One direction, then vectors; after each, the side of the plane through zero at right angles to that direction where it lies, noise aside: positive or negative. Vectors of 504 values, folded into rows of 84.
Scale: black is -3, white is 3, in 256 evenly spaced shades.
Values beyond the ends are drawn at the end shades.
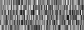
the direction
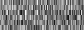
positive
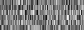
negative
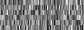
positive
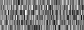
positive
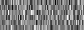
negative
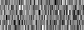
positive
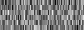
negative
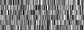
positive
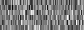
negative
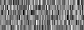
positive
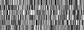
negative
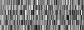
positive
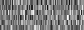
negative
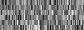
negative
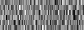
positive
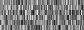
positive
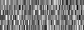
negative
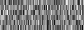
positive
